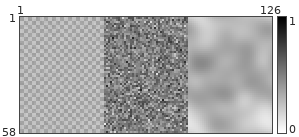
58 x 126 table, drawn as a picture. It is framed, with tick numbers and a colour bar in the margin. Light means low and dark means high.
It is made of 1 by 3 panels. Panel 1,1: low, checkered. Panel 1,2: middling, fine-grained, strong in contrast. Panel 1,3: low, smooth.
